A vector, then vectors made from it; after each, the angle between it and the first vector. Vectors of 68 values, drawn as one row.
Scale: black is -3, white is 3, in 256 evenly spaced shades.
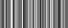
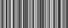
nearly parallel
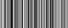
nearly opposite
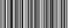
nearly opposite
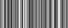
partly opposed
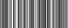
partly aligned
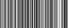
partly opposed
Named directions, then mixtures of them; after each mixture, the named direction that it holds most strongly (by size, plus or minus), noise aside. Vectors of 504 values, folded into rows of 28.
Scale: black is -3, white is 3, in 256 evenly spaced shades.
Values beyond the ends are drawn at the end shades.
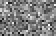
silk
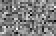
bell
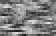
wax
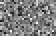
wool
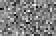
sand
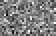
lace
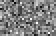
wool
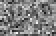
wool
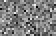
sand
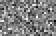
sand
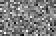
wool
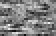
wax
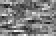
wax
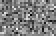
bell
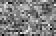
silk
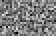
bell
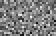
wool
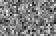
lace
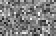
silk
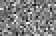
sand
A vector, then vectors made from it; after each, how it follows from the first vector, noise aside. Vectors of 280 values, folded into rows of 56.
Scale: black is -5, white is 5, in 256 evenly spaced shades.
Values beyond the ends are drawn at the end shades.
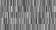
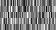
scaled up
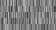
negated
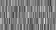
reversed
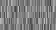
reversed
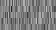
negated
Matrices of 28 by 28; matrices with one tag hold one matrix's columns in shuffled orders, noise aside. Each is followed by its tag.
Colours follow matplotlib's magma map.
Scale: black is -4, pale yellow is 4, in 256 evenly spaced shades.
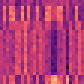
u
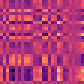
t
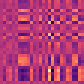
t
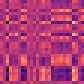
t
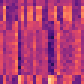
u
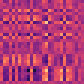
t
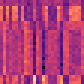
u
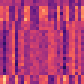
u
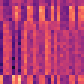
u
